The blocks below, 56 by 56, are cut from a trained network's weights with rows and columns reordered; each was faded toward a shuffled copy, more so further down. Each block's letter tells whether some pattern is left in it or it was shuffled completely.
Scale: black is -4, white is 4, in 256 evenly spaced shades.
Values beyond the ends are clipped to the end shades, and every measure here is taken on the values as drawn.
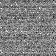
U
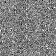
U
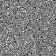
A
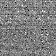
U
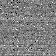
U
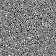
A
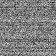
U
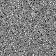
A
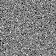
A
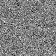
A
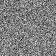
A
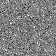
A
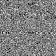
U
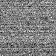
U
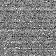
U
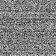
U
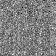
U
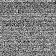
U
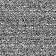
U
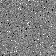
A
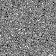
A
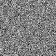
U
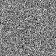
U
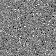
A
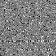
U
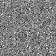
U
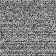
U
